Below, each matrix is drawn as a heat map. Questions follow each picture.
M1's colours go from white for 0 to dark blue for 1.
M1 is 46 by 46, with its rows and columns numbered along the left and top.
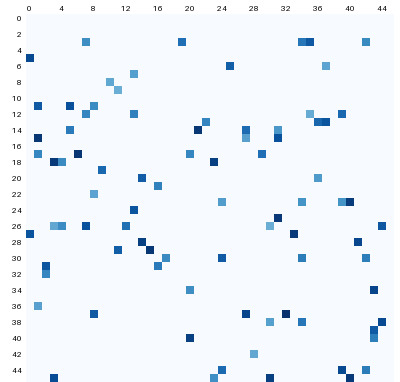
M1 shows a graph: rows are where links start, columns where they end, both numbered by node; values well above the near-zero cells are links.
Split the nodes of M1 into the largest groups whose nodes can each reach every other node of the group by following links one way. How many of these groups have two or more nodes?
0
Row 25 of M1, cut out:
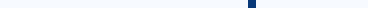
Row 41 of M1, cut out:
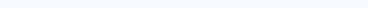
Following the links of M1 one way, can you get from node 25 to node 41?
no
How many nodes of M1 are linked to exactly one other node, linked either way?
3
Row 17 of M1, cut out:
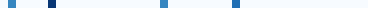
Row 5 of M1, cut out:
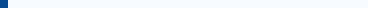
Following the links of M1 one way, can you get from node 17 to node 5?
yes
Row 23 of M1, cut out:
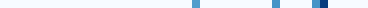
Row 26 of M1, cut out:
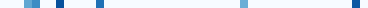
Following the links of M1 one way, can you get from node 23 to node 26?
no
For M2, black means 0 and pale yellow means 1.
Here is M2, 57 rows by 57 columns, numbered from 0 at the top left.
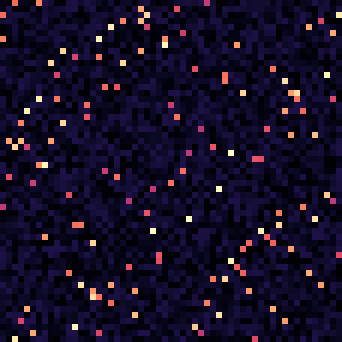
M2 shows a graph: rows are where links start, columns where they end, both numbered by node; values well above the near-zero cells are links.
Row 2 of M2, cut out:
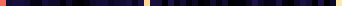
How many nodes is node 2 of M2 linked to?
3
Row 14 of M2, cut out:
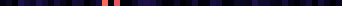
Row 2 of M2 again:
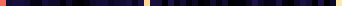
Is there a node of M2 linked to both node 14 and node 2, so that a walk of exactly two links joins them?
no
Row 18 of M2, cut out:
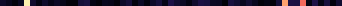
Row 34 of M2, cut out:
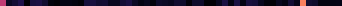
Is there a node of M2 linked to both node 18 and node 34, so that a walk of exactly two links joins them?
yes
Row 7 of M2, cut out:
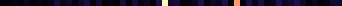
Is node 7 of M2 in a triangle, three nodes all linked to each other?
no
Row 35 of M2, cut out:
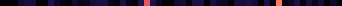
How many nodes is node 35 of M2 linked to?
2
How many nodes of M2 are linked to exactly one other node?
0
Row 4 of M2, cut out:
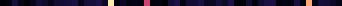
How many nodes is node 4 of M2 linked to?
3
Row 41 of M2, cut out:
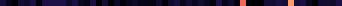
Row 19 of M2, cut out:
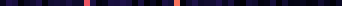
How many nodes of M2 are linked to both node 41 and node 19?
0
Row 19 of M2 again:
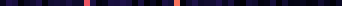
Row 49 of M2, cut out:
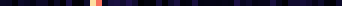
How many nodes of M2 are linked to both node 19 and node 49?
0
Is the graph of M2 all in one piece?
yes
